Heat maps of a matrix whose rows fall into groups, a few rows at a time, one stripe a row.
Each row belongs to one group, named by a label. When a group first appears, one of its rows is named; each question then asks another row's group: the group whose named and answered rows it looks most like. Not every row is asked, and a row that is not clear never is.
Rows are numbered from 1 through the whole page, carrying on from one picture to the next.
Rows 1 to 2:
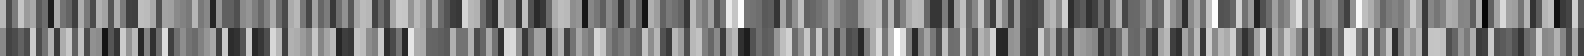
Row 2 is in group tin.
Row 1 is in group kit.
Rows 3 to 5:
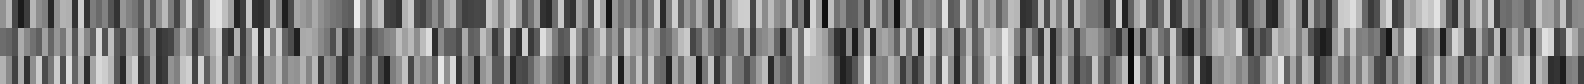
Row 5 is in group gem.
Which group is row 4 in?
gem
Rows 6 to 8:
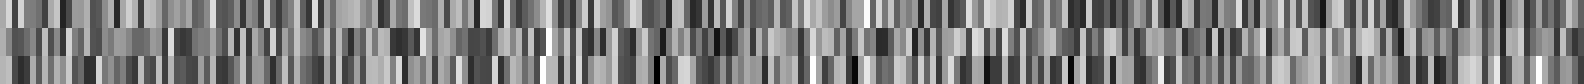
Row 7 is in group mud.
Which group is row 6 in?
gem
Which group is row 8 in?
mud
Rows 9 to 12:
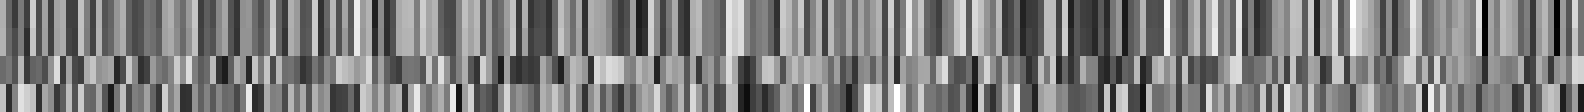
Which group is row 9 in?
kit
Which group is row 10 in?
kit
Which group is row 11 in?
gem
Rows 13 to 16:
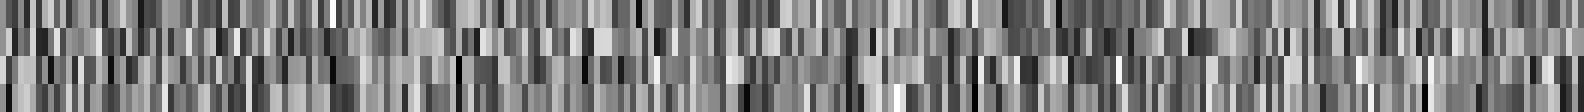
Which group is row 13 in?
kit
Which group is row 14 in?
gem
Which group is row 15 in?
kit
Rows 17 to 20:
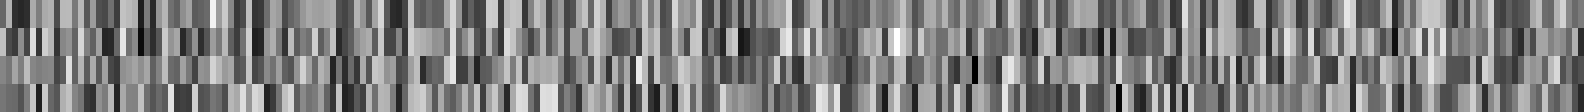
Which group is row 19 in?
tin
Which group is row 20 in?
mud
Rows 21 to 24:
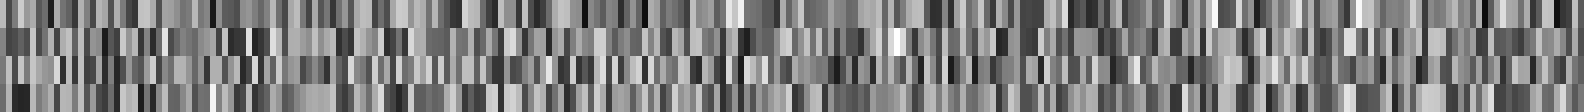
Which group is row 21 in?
kit
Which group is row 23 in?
gem
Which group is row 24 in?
tin
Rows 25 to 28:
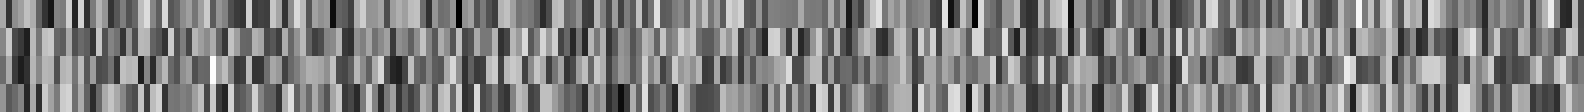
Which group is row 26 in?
mud
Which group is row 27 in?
tin
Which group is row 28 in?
mud
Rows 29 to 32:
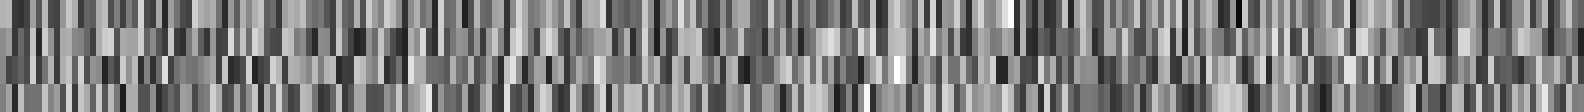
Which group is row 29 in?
mud
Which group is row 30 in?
mud
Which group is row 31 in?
tin
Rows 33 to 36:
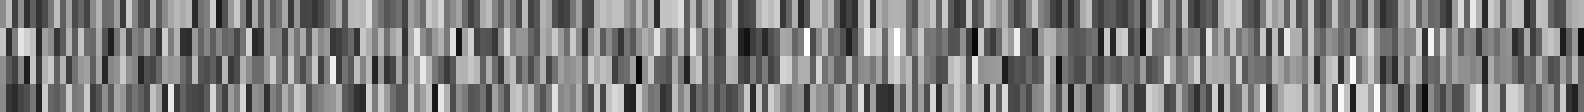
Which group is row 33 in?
gem
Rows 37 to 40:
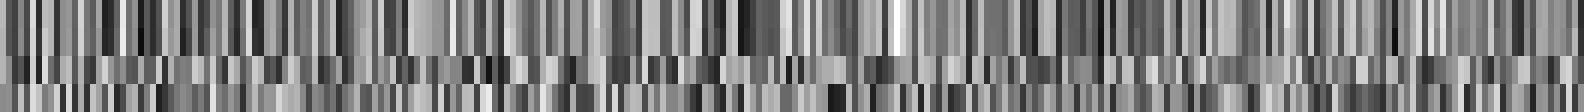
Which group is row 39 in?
mud
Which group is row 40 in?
gem
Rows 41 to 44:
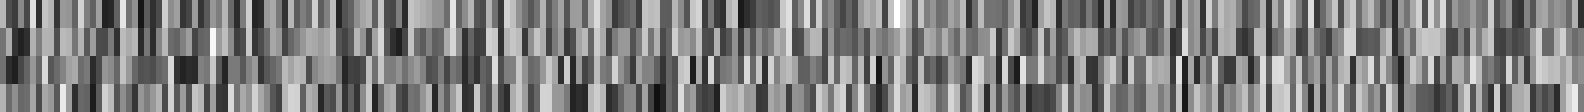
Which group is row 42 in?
tin
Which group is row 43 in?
mud
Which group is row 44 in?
mud
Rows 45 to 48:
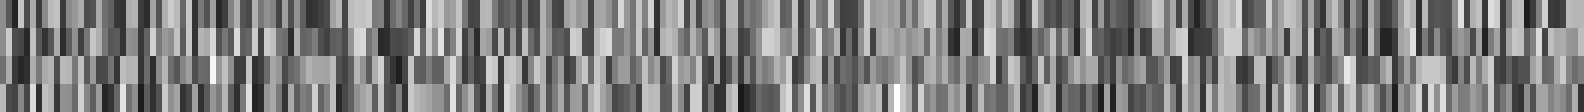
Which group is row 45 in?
gem
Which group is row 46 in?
gem
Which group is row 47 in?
tin
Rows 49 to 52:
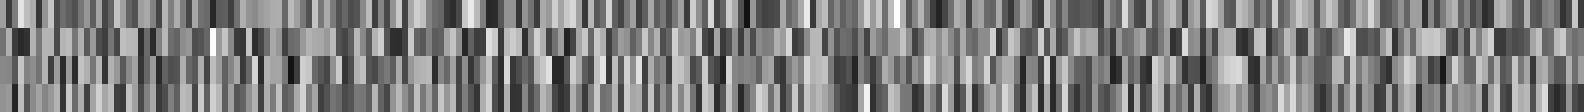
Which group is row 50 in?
tin
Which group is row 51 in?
gem
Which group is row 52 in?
gem
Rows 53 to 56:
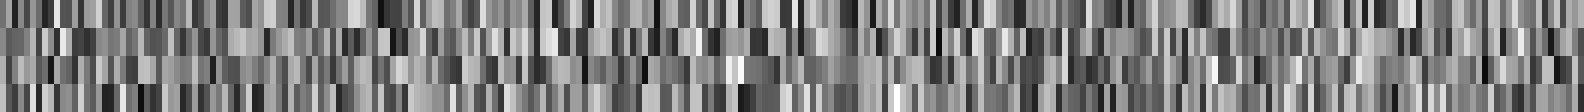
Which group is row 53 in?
gem
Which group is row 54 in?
mud
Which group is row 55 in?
kit
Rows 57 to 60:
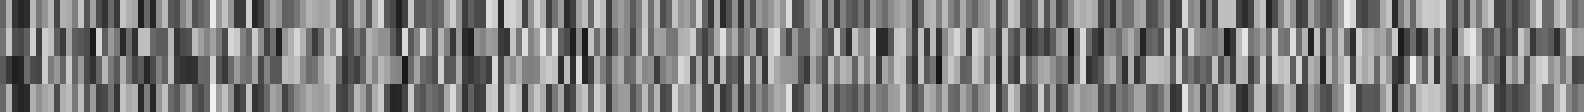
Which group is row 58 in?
mud
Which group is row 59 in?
mud
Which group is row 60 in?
tin
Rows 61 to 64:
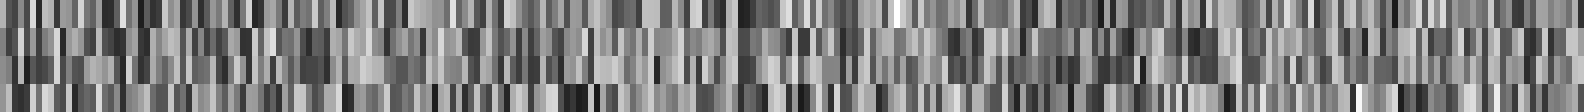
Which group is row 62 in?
gem
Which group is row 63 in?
gem
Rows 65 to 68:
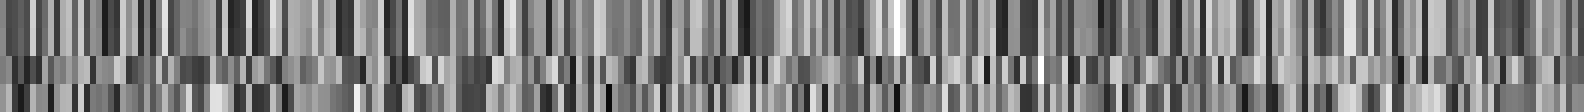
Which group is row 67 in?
mud
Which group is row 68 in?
tin
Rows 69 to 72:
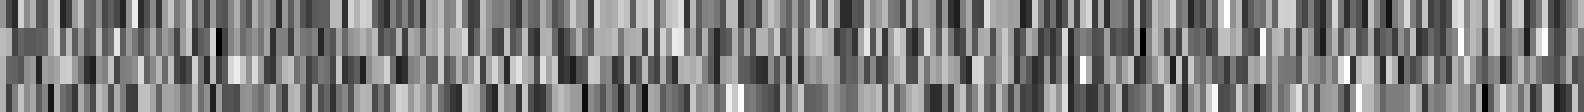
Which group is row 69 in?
gem
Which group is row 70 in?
gem
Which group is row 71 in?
mud
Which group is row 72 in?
kit
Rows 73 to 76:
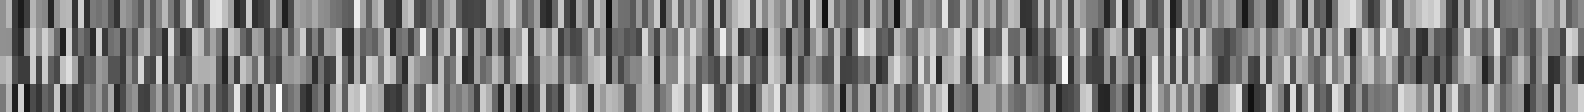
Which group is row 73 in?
tin
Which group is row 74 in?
mud
